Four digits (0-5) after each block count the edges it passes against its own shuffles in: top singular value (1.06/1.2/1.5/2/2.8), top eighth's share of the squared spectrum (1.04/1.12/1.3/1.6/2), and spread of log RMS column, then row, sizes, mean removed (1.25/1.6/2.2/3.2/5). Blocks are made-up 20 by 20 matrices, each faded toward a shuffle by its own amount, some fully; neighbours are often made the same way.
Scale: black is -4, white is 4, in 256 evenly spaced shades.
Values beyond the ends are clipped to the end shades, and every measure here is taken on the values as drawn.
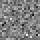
0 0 0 0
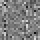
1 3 2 0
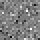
0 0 0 0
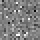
0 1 0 0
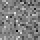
0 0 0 0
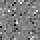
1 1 0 0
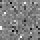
0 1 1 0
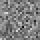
0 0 0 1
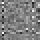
3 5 2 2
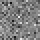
0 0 1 0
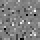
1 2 0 0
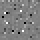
0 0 0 1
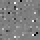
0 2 0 0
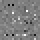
2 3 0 1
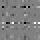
3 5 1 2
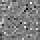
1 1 0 0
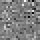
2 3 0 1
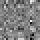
3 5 2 1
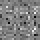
3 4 1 1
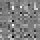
3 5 2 2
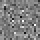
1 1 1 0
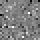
2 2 0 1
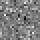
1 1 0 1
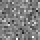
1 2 0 0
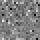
2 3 0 1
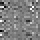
3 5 2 1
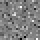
0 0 0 0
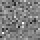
1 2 0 0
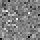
1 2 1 0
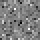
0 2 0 0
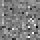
1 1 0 0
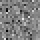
1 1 0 0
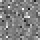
2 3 0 0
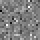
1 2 0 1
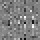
3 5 2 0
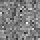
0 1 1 0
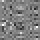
3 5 3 2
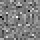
1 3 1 0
